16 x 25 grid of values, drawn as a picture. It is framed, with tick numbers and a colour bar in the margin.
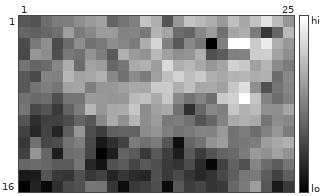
The field climbs toward the top right. The top right is the roughest part. On average the colour sits 50% of the way up the scale. In the top right lies a patch that is rougher than the rest.
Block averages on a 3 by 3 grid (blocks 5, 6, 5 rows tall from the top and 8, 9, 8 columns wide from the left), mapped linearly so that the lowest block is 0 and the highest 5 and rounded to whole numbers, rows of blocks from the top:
345
245
002
